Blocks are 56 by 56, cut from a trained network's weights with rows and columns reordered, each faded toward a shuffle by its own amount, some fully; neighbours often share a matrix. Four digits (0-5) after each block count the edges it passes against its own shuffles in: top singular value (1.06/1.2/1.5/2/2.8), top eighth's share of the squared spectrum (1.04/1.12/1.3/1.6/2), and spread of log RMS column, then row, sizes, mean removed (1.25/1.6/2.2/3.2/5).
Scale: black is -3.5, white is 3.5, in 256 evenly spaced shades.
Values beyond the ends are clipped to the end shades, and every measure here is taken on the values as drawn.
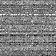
4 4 1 2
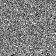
0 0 0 0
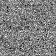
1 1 0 0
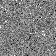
0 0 0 0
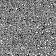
0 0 0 0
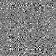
3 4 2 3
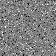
0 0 0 0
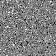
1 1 0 0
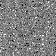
2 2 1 0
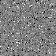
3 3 0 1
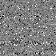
3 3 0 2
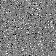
0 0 0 0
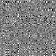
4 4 2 2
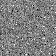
0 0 0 0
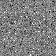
1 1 0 0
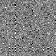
3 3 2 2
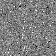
0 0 0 0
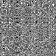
3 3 1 2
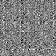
3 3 1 1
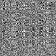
3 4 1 2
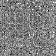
3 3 1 2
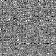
3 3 0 2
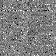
2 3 0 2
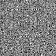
2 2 0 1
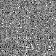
2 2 0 1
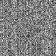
3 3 1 1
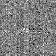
3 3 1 1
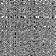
3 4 1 3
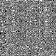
3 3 1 2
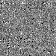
2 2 0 1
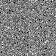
1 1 0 0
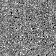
1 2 0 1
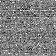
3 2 0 1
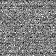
2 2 0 0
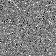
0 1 0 0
